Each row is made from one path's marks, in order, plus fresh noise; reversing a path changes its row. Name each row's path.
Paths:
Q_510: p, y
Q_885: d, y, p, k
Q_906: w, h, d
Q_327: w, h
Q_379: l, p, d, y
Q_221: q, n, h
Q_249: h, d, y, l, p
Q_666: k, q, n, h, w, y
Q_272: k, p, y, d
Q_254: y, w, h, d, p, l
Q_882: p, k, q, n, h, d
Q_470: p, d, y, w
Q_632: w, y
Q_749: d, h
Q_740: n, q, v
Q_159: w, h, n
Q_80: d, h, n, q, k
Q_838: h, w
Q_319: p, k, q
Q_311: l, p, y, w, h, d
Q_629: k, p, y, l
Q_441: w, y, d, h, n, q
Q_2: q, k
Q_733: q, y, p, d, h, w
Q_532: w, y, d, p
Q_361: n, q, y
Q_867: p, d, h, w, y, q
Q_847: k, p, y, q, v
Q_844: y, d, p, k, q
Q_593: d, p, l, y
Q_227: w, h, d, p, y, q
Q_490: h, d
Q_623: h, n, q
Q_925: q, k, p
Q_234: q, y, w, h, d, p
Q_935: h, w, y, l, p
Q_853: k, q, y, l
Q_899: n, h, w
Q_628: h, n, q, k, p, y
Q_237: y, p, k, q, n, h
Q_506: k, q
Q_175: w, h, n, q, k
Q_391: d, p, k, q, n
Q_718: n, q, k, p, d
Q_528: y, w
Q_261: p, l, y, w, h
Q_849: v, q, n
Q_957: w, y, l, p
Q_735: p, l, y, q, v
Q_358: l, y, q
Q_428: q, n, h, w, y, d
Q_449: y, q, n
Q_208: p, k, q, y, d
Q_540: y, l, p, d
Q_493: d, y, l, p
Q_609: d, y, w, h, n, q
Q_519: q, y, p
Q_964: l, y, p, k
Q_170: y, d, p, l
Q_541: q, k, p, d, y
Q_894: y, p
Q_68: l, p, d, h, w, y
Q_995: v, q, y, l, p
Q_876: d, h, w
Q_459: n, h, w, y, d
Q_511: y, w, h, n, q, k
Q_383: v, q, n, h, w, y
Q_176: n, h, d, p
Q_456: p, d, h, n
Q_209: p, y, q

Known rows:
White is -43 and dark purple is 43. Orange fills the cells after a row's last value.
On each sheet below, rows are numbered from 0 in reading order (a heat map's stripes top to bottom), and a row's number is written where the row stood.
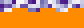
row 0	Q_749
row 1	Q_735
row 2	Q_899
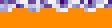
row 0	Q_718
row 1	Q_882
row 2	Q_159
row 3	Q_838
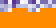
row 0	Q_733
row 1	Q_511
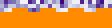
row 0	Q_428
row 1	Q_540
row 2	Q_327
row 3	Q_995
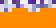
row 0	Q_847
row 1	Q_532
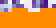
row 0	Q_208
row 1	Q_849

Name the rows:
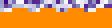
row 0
Q_906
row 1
Q_459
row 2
Q_629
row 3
Q_490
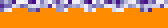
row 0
Q_80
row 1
Q_261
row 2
Q_609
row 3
Q_632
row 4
Q_175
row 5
Q_68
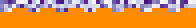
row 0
Q_176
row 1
Q_170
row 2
Q_311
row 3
Q_272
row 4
Q_867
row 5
Q_623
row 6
Q_519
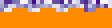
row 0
Q_221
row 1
Q_227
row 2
Q_441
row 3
Q_593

